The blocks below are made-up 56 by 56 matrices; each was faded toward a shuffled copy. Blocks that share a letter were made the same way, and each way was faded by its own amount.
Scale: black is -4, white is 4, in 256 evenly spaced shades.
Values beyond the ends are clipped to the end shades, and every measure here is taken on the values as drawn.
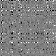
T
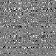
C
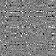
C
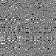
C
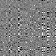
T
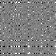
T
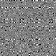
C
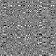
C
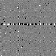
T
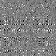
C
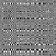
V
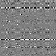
V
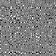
C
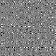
C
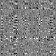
C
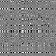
V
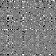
C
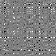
T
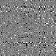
C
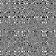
T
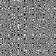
T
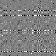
V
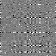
T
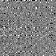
C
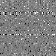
C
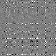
T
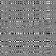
V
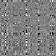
T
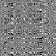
T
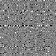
C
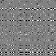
V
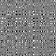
T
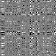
T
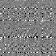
T
